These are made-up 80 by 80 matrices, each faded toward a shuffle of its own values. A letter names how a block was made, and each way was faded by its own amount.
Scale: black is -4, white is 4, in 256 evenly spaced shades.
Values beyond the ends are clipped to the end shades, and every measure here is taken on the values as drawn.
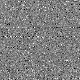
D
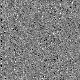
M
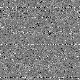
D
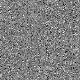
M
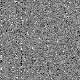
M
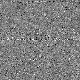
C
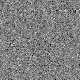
C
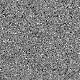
C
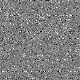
D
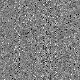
M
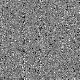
M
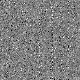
M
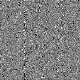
M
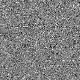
C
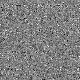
C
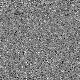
C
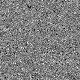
C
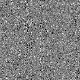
M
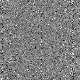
M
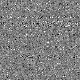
D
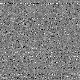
D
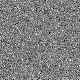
C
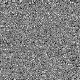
C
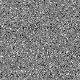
C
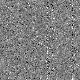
M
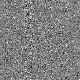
M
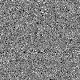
C
